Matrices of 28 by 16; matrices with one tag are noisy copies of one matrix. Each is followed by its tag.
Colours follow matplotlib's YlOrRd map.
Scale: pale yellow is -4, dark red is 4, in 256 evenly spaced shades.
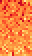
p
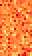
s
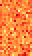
s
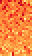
p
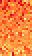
p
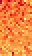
p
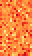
s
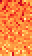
p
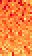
p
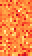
s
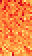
p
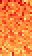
p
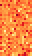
s
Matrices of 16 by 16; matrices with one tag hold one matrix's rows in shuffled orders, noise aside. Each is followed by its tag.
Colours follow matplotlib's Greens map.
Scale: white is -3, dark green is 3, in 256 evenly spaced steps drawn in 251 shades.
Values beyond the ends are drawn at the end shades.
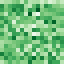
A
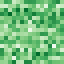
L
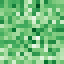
A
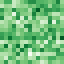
L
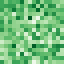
A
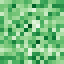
A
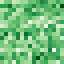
L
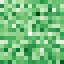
L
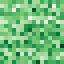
L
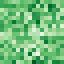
A
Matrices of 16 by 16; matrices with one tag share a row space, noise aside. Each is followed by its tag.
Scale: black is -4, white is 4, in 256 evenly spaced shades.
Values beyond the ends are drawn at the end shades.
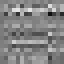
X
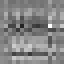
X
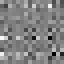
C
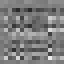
X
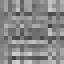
X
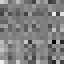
C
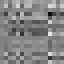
X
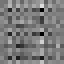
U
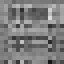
X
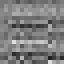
X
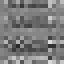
X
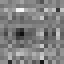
U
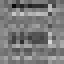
X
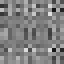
C
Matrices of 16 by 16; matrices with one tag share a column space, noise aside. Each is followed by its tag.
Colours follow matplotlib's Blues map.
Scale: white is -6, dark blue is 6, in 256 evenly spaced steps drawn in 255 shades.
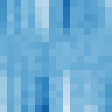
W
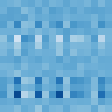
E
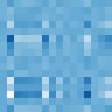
E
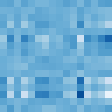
E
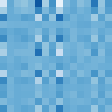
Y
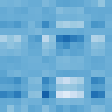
E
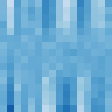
W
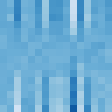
W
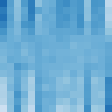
W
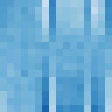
W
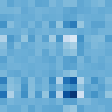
E
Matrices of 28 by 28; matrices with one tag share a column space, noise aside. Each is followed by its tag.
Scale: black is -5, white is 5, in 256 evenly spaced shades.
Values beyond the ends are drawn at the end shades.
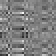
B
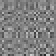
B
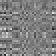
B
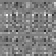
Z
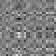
B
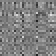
Z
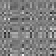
B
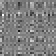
Z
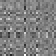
B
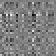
Z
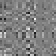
B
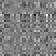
Z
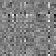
Z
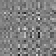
B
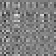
Z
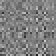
B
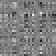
Z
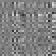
Z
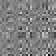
B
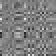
B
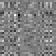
Z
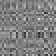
B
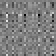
Z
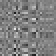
B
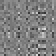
B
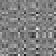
B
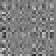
B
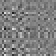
B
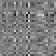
Z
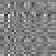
Z
